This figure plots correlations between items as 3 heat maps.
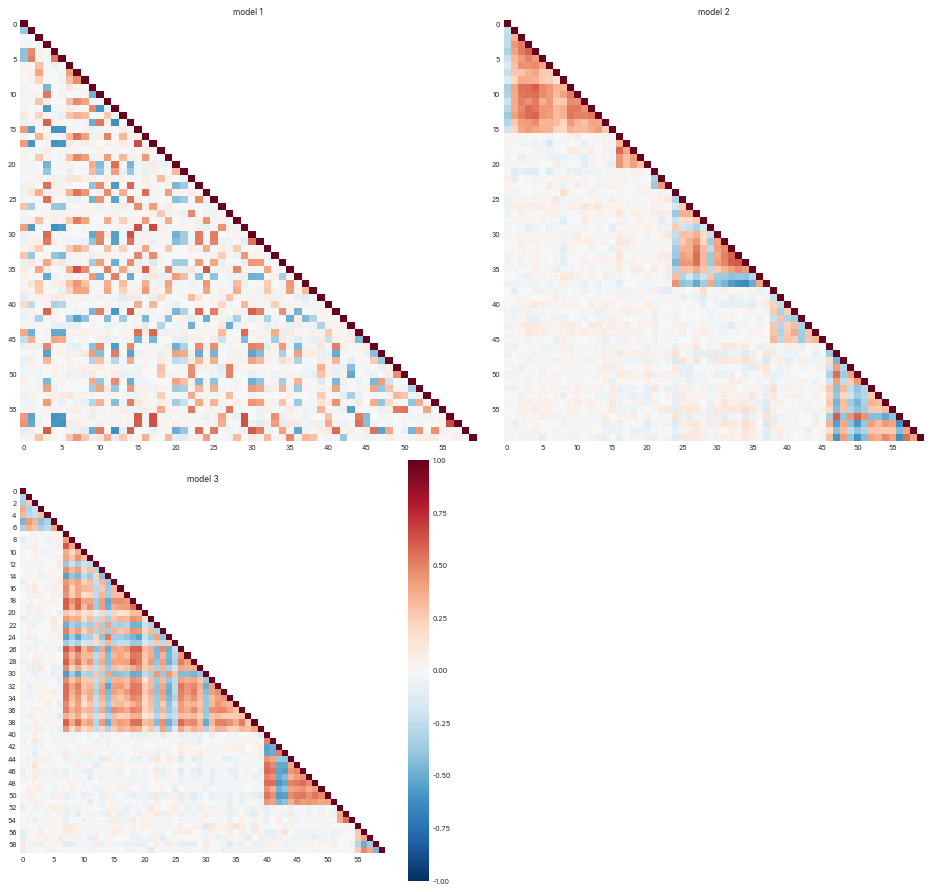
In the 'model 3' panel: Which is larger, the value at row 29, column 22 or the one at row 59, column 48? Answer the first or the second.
the second
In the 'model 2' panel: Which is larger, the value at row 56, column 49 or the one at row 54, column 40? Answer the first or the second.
the first
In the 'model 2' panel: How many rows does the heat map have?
60
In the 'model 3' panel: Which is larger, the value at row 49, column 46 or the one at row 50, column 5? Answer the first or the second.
the first
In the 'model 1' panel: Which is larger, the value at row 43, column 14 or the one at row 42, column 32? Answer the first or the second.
the first
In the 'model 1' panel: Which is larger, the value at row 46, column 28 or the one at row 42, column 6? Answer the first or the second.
the first
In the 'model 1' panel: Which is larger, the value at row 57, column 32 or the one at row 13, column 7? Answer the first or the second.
the second
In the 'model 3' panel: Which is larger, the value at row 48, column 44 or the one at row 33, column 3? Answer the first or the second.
the first
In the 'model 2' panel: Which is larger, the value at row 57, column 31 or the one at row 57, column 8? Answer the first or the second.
the first
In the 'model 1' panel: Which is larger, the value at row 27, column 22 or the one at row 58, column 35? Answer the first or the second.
the first
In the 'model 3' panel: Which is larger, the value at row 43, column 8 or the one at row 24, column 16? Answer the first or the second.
the first
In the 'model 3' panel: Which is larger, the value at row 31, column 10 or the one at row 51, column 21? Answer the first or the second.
the first
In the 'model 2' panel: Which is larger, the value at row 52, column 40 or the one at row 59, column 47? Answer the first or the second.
the first
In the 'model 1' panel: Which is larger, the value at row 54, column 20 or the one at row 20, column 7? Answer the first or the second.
the second
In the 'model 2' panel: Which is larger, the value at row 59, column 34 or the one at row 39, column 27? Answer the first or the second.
the first
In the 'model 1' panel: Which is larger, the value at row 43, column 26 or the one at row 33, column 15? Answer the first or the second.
the second
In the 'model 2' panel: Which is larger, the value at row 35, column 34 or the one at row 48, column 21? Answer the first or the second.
the first
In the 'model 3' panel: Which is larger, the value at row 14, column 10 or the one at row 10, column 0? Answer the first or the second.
the second
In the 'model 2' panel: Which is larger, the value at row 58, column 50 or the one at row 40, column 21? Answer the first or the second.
the second
